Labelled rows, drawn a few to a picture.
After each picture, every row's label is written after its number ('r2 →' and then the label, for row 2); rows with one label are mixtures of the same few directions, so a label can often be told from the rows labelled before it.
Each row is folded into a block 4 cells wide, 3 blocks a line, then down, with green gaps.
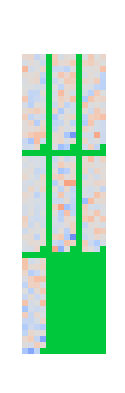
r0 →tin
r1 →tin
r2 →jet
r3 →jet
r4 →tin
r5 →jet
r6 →tin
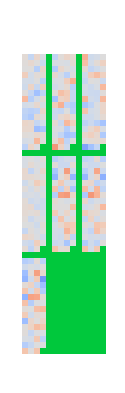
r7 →jet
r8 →tin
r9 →tin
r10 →tin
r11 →jet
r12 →jet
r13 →jet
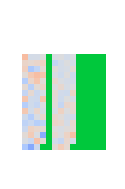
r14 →tin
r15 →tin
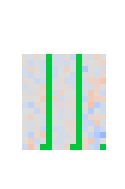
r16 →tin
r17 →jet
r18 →tin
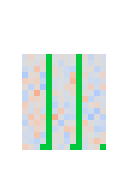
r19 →jet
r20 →jet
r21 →jet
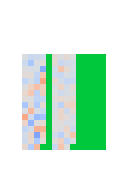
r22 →jet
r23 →tin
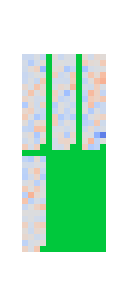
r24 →jet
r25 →jet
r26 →tin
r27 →jet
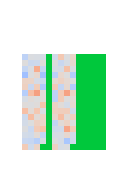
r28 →jet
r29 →jet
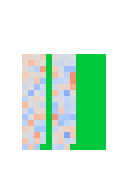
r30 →jet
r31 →jet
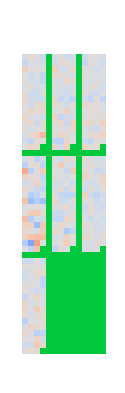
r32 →tin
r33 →tin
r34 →tin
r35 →tin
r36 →jet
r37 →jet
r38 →jet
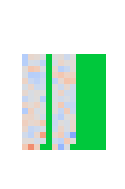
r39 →tin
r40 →tin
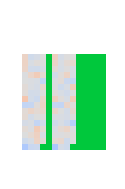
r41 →tin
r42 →tin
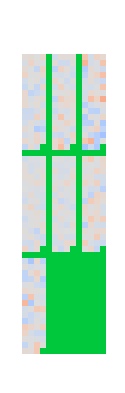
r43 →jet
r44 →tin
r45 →tin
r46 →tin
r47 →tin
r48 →jet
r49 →jet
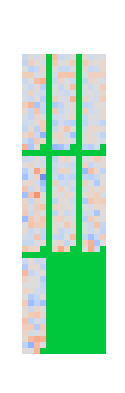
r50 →tin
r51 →tin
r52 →tin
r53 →jet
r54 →tin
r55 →tin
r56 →tin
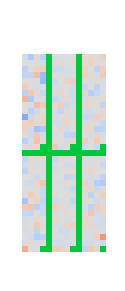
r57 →jet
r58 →tin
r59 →jet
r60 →tin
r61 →tin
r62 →tin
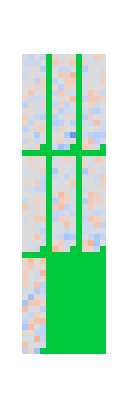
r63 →jet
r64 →tin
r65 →tin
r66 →jet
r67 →tin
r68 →tin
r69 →jet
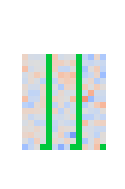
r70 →tin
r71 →tin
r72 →jet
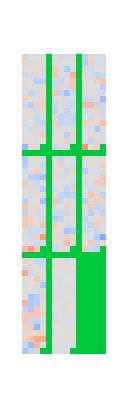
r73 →tin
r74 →jet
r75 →tin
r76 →tin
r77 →jet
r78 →tin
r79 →tin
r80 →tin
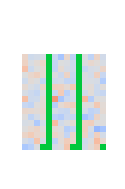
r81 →tin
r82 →jet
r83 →jet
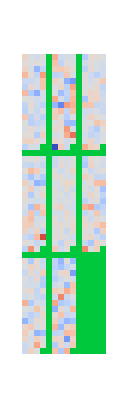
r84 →jet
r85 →tin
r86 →tin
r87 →tin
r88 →tin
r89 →tin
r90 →jet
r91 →jet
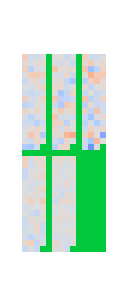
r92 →tin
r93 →tin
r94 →tin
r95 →tin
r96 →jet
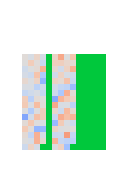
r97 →jet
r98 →jet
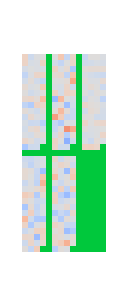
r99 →tin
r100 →jet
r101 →tin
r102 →jet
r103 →jet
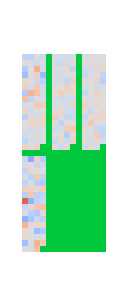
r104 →jet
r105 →jet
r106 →jet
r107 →jet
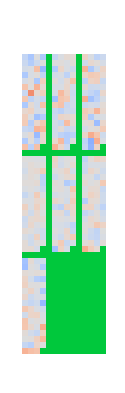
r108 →jet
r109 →tin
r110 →tin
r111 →jet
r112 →tin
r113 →tin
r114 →tin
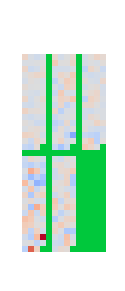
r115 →tin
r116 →tin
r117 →tin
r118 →tin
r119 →jet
